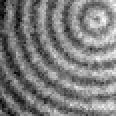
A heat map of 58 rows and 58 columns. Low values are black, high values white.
The values follow a bell shape. The field climbs toward the right. No single row or column stands out from its neighbours. Rings spread out from the top right.
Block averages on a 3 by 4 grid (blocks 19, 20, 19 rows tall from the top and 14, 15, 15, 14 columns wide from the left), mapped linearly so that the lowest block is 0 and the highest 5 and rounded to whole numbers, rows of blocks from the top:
0 2 3 5 / 0 2 3 5 / 0 2 3 4
